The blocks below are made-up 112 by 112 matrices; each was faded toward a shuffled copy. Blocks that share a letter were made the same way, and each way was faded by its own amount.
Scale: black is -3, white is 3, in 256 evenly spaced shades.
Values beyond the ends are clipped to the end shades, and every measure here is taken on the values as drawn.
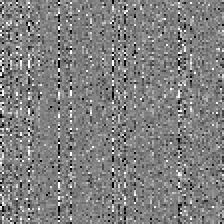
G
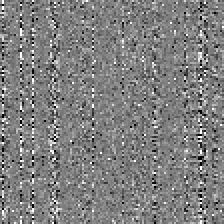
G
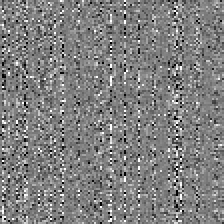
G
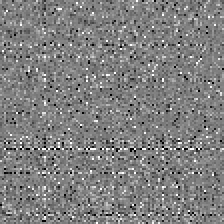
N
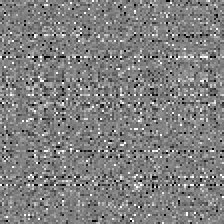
N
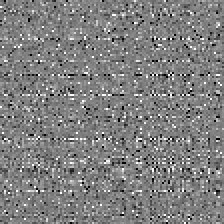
N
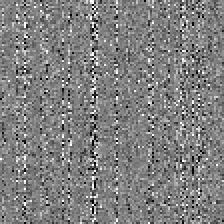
G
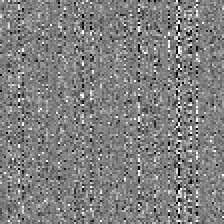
G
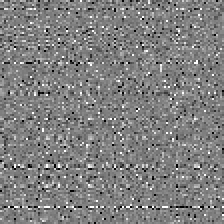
N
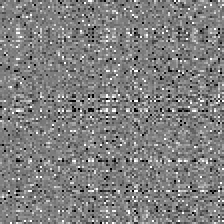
N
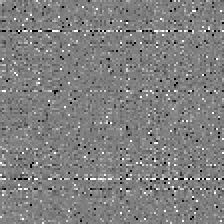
N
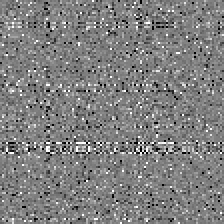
N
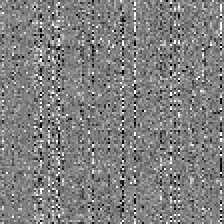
G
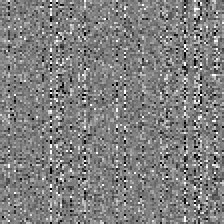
G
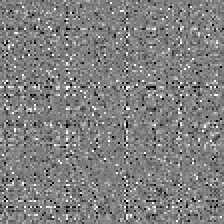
N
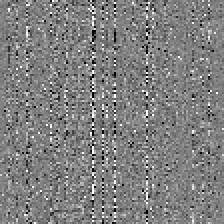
G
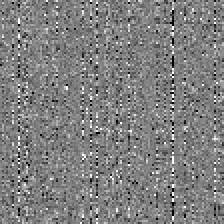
G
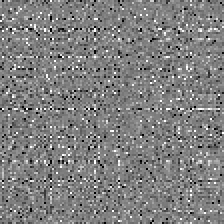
N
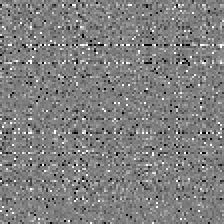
N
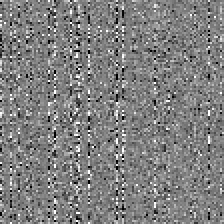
G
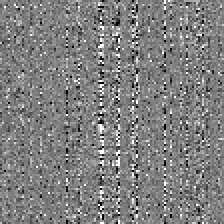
G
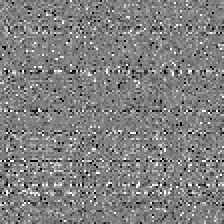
N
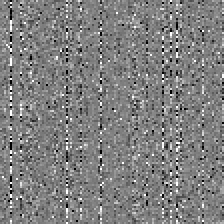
G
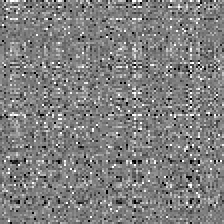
N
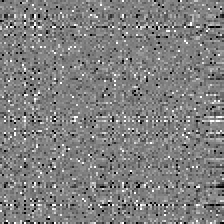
N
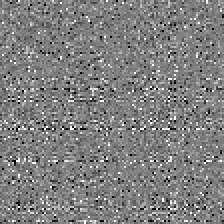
N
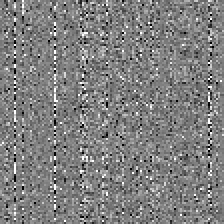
G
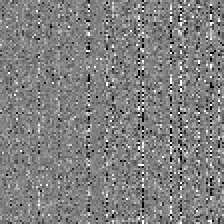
G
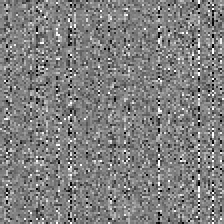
G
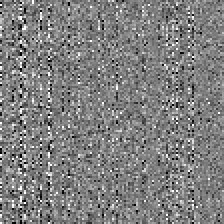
G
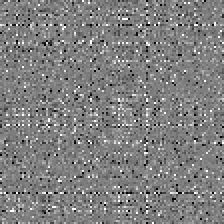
N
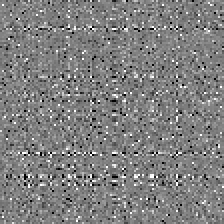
N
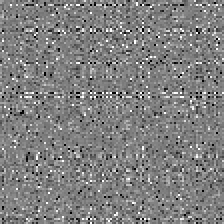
N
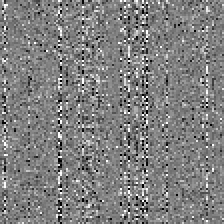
G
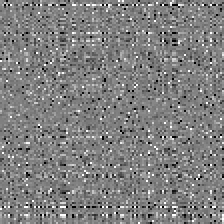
N
